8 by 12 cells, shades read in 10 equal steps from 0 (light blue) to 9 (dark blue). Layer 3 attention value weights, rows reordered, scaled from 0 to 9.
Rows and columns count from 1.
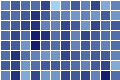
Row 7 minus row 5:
0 1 0 -4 0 1 -1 1 -2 1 3 -3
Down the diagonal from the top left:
4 5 7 9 6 3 6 6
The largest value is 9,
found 3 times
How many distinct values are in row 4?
6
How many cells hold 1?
0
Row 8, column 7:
7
